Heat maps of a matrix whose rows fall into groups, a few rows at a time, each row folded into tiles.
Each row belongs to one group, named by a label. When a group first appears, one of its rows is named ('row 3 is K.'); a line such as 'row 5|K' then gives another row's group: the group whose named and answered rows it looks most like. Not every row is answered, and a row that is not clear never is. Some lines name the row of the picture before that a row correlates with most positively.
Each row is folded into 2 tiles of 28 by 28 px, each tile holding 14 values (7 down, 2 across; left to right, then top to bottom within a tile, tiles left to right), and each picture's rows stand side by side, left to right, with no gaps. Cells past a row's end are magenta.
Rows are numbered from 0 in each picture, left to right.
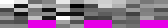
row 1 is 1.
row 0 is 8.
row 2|8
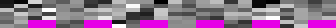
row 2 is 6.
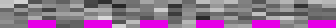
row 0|8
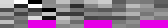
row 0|8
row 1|1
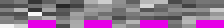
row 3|6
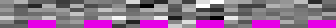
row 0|1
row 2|1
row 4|1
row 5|8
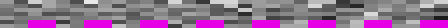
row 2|6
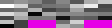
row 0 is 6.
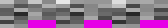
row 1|8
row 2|8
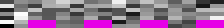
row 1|8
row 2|8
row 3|1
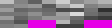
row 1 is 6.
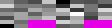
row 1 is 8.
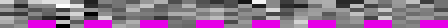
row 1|6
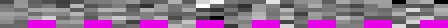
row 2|1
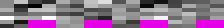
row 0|1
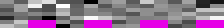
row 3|1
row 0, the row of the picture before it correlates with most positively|1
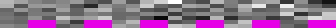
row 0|8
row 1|1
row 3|6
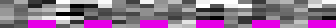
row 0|1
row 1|1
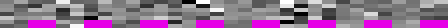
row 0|1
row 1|6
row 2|1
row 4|1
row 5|8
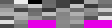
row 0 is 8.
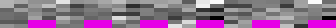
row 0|8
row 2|1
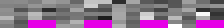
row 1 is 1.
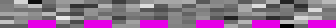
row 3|8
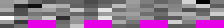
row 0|1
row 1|6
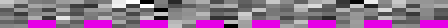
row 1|1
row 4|6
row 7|8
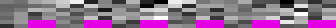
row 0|6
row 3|8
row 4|1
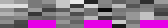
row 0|6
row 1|8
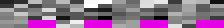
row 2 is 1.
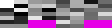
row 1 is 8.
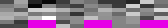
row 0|1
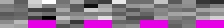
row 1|1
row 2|6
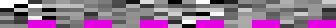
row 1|6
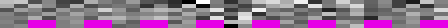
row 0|8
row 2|1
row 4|6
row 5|8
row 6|6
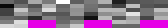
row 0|6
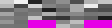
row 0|8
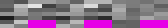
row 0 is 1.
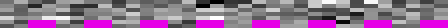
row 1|1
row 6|8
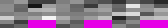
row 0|1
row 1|1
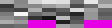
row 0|6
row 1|8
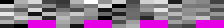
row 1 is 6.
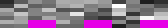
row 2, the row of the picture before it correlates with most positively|3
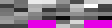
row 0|6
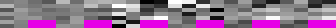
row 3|8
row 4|1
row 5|1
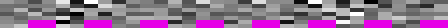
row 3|8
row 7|1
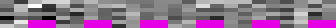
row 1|8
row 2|6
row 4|8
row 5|6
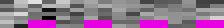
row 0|6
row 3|1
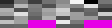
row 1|8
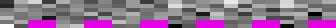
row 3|6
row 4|8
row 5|6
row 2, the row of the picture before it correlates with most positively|0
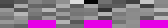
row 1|8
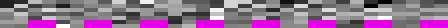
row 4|8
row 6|1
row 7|1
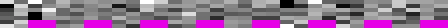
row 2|6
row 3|6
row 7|8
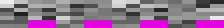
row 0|8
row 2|8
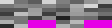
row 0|6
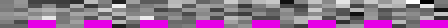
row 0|1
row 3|8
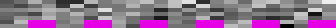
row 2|6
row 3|8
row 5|6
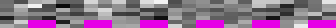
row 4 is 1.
